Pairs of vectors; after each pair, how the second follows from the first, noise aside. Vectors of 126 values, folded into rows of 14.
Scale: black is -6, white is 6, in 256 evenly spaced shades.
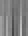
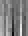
scaled up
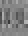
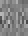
sign-scrambled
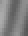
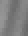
shrunk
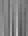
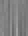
shrunk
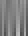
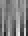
scaled up
